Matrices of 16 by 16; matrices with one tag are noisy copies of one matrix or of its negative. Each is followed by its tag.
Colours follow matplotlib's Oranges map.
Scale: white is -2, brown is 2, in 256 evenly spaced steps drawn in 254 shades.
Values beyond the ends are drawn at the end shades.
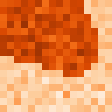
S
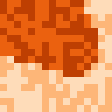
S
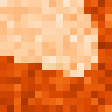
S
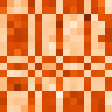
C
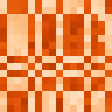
C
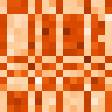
C
